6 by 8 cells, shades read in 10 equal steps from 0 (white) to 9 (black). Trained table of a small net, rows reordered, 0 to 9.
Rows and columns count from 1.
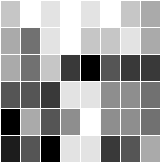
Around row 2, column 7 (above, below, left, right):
2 7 2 3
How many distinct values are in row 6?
6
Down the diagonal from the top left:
2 5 2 1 0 7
